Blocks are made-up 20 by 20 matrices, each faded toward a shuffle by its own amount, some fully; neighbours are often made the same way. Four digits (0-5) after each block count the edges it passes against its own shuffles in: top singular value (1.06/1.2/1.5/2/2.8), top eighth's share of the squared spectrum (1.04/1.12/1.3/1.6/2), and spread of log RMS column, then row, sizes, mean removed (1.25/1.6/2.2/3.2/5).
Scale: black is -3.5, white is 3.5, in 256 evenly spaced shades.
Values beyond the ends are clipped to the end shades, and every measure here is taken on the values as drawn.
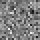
2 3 0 1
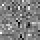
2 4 1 0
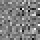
3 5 2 1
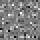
2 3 0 0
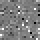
2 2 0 0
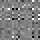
3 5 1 2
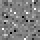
1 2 1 0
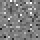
2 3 0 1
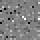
1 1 0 0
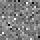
0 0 0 0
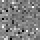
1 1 0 0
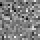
2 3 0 2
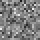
2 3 0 0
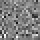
3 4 2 1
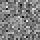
2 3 0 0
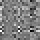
3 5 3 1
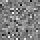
2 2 0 0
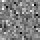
1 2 0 0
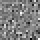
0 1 0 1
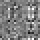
3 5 2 1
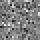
1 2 1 0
